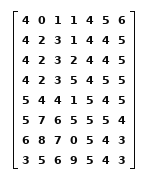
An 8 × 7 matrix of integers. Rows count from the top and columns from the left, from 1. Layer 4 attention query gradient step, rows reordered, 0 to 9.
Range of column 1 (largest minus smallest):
3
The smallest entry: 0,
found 2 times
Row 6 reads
5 7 6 5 5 5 4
